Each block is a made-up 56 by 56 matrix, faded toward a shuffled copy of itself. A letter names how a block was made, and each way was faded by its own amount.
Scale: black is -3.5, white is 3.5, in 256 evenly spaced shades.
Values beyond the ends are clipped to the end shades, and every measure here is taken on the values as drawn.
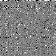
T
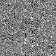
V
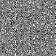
V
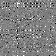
T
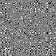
T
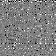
T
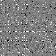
T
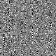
V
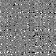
T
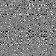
T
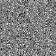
V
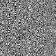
V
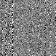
V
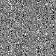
V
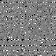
T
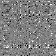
T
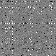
T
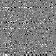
T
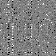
T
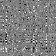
T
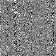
V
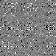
T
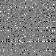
T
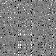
T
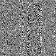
V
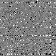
T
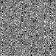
V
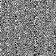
V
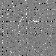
T
